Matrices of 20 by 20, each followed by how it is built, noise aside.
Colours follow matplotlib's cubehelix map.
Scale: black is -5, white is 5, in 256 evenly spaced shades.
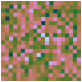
noise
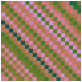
Toeplitz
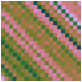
Toeplitz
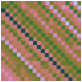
Toeplitz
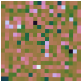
noise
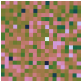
noise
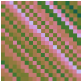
Toeplitz
